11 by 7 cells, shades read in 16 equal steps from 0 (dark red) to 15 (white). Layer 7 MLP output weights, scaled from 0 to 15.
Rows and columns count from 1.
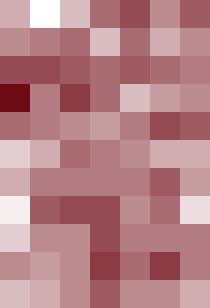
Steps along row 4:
up down up up down down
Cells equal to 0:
1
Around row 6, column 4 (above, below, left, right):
9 7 6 8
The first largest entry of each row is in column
2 4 7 5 4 1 1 1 1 2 1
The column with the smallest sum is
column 4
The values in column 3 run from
3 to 11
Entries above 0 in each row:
7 7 7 6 7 7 7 7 7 7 7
